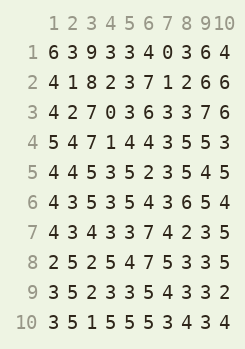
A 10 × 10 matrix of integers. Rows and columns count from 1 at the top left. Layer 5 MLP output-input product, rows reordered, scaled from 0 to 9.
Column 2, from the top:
3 1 2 4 4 3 3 5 5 5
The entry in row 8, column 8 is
3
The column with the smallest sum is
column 4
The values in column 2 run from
1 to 5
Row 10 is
3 5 1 5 5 5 3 4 3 4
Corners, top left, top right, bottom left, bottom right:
6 4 3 4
